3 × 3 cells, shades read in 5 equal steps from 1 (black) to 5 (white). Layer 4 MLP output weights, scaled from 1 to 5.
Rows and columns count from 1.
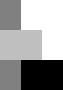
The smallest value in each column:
3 1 1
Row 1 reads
3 5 5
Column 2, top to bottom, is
5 4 1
